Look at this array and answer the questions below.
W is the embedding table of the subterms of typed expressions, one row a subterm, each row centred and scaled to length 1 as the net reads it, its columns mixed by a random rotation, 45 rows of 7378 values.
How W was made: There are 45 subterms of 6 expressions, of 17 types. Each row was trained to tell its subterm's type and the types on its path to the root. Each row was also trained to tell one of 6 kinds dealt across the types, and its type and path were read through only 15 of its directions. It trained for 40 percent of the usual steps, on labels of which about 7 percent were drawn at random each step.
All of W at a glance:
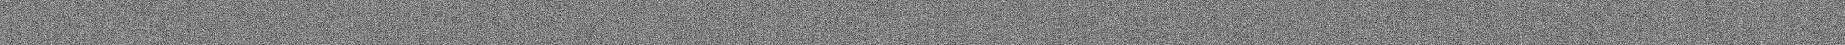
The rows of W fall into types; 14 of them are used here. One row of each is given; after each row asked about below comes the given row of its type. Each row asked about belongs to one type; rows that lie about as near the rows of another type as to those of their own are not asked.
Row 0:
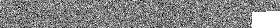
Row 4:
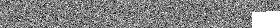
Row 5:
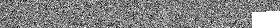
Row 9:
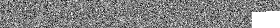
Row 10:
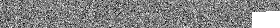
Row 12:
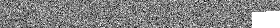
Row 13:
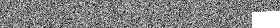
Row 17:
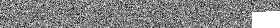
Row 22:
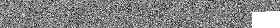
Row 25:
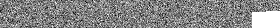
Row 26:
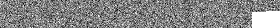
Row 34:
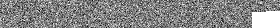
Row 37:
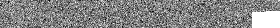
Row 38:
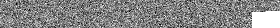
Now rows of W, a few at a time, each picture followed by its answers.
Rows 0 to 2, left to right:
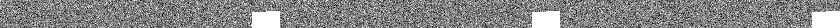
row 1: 26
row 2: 25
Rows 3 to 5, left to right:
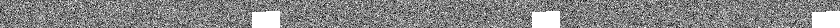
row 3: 5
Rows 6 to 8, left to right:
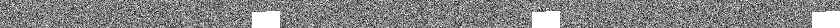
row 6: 17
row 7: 26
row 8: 37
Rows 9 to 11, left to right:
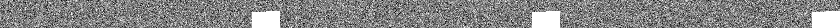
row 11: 26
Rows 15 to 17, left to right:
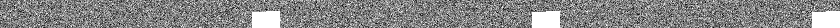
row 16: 34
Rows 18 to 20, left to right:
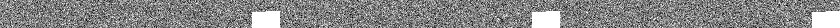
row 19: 17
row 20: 38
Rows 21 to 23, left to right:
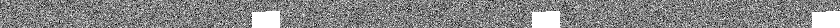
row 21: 13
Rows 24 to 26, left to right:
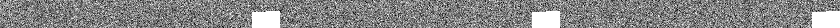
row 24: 0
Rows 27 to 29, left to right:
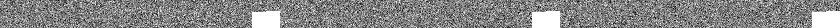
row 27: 5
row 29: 25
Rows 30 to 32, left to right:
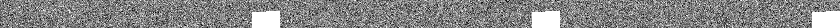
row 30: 12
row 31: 22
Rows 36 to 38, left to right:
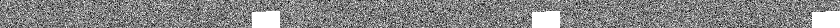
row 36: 13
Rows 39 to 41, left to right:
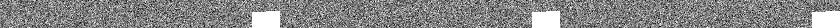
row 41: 25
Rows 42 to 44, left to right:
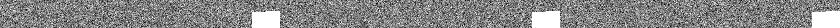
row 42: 0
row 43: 9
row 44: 13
